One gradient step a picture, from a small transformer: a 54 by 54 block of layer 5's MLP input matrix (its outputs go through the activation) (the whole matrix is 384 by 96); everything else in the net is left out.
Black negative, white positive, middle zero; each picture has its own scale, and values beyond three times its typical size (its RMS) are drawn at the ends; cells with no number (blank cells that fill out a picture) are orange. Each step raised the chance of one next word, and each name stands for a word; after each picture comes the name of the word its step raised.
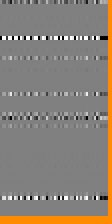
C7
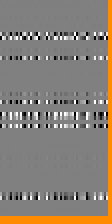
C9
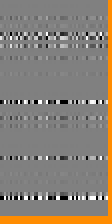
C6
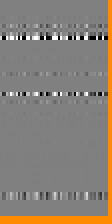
C7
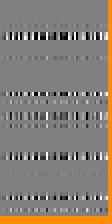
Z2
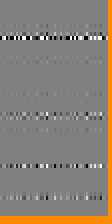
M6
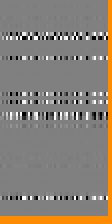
C9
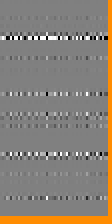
C6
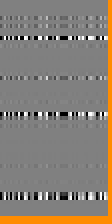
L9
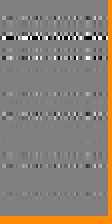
M6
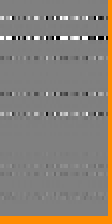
C9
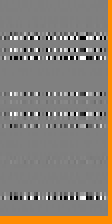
C6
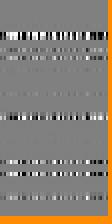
C7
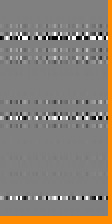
M6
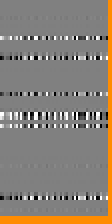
C9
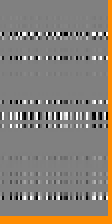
C9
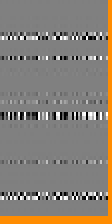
L9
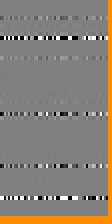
M6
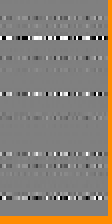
C6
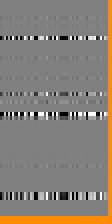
L9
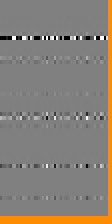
M6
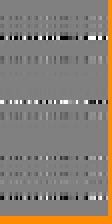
Z2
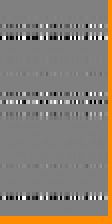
Z2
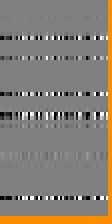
L9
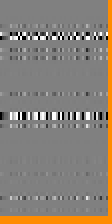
C9
